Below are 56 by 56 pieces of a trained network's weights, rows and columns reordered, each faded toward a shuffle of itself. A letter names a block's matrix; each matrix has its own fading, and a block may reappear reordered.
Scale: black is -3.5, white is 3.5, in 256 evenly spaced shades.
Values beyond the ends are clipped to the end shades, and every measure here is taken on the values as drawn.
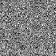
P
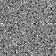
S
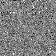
S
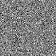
P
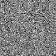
P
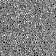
S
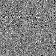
S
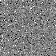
S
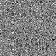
P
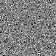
P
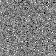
S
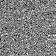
S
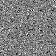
S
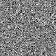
P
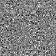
P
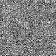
P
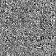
P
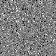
S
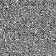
S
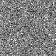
P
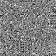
P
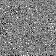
S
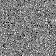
S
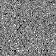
S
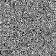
P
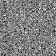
P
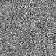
P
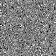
S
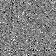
S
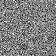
P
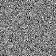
P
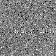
S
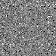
S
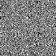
P
